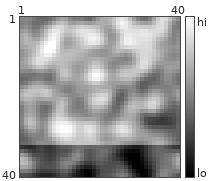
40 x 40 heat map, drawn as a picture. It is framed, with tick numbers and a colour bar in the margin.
The top part is higher, up to a seam about 80% of the way down. On average the colour sits 60% of the way up the scale. There are no lone odd cells. The bottom right is the ninth with the lowest average.
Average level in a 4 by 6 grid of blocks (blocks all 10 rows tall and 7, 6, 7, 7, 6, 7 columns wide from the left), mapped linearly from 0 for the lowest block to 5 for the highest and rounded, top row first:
454454
444433
354432
222102
